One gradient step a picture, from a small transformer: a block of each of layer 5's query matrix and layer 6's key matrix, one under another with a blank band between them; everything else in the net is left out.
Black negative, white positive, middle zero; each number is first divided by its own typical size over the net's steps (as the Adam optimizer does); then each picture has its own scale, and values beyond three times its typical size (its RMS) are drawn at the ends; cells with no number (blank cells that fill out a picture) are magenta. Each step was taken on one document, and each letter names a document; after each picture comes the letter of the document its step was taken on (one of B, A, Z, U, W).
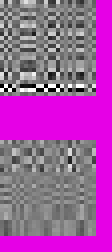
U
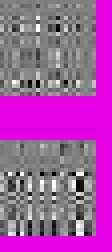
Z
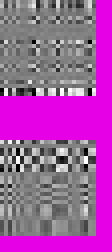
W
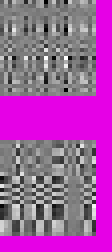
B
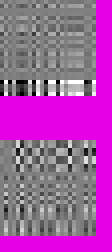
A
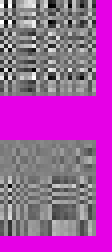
U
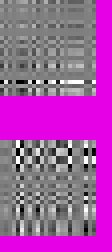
A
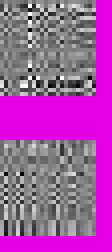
U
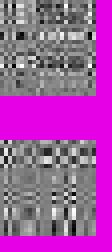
W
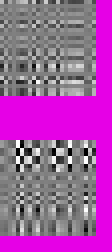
A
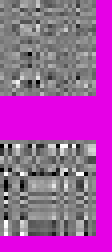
Z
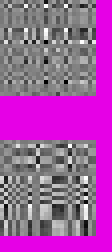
B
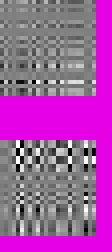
A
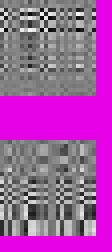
U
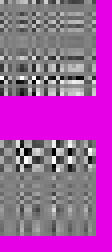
A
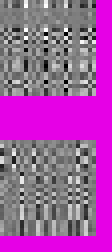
B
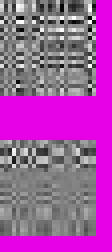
W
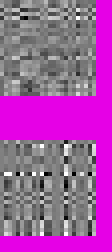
Z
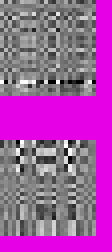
U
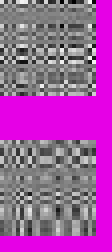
W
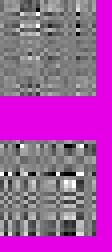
Z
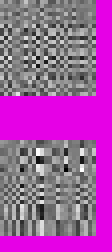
U
